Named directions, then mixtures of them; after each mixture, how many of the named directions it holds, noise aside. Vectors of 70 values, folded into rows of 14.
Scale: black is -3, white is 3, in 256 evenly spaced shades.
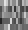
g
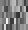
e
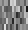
two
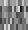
two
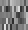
two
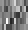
one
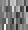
two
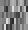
one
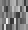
one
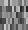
two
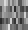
one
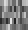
two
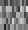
two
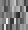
one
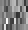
one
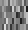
two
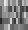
one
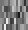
one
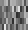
two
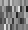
two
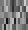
one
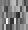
one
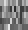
one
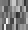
one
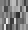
one
